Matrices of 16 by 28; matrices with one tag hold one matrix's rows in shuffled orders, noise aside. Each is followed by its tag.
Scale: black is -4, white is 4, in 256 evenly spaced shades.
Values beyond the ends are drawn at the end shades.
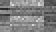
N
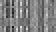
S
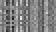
S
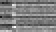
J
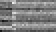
J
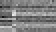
J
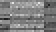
N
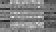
N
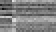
J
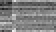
J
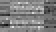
N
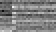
J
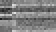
J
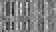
S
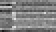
J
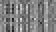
S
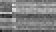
J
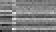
J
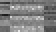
N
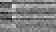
J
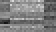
N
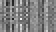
S
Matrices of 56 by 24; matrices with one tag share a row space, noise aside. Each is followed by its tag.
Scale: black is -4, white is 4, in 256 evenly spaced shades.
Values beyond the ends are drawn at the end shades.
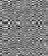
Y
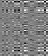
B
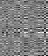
B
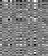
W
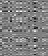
W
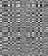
Y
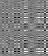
B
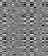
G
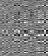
B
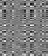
G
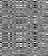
W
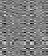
G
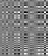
B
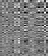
B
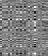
W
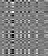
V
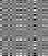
W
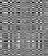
Y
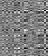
B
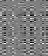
G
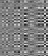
B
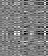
B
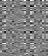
G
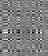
Y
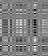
W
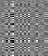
V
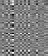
V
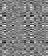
G
